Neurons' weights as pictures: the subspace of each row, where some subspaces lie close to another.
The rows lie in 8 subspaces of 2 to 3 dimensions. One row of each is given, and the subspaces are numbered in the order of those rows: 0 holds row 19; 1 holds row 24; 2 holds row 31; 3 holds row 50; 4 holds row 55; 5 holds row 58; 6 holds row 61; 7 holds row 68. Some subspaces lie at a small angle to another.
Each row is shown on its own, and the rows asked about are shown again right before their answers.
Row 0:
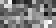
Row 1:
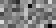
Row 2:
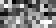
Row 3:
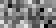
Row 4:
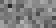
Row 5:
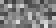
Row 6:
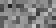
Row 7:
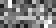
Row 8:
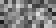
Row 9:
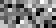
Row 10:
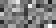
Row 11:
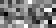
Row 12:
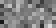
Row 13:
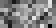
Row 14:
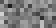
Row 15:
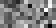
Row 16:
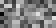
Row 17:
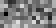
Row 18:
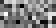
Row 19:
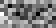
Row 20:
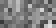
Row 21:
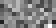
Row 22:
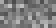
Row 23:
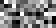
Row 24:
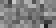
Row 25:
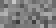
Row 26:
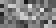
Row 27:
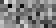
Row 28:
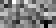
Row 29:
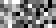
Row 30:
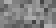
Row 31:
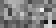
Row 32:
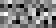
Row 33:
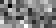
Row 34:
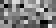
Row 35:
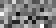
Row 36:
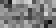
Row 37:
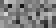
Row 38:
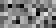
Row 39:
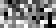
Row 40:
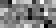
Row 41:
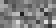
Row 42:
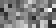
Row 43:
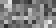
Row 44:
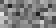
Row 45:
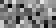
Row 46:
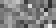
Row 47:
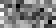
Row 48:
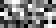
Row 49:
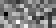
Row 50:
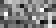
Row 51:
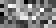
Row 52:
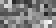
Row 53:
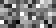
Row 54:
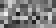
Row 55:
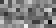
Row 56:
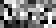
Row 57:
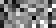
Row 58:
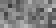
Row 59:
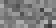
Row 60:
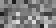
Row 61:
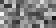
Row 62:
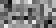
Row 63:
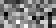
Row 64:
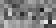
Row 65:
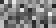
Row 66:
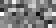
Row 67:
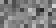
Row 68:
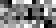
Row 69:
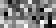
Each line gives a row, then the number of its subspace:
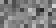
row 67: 5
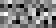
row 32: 4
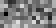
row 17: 1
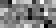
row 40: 7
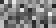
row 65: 5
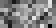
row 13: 0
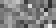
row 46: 0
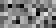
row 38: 4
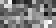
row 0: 7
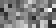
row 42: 4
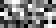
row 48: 2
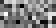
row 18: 3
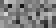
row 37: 4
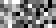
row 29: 0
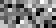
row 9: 5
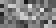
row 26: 0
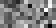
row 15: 0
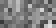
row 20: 2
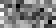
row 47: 6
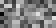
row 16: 6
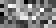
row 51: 0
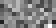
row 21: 6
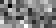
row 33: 5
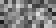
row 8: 2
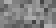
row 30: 7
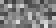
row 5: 3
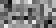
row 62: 7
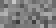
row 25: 1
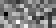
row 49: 5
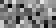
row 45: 5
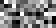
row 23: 6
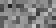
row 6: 4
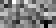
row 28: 1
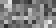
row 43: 7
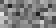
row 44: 0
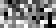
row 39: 3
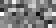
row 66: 2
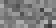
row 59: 6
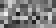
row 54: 1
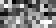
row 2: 7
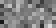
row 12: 6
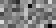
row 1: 2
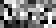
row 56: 2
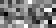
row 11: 4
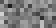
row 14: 0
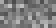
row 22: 3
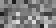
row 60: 1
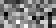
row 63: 5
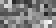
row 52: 7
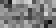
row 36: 7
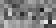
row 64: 2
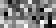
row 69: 3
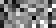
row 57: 4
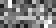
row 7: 1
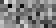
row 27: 4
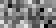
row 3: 3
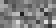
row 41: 6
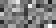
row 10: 2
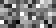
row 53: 6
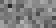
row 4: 5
